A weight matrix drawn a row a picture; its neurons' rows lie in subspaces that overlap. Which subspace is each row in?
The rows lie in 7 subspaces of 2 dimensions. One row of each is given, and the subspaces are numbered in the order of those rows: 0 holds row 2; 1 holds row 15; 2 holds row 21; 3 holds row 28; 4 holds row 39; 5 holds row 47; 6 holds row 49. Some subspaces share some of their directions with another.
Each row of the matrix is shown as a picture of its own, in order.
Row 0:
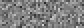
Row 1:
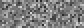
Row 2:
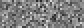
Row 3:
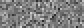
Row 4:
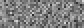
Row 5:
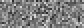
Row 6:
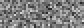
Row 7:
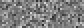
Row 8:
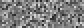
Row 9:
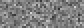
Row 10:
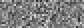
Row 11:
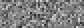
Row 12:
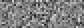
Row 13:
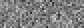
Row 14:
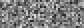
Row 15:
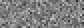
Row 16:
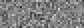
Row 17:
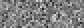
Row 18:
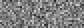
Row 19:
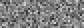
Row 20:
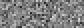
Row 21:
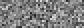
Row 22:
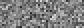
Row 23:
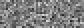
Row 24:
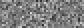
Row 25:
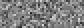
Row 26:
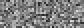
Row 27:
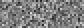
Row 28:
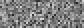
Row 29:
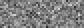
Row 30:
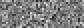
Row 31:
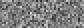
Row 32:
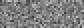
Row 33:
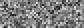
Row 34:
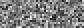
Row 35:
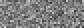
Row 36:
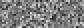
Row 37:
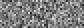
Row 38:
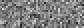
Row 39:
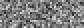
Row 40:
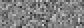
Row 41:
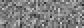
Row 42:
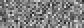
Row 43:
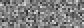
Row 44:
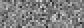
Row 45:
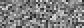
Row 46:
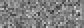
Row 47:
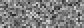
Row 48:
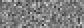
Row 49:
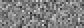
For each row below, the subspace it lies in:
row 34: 2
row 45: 2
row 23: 6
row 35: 2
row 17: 0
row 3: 3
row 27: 6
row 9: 5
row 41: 0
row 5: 4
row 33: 5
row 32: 2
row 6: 4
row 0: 0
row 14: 1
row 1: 3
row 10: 4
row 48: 2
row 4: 3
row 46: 5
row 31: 6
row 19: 1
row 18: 6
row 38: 0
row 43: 1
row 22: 2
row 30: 3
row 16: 3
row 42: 3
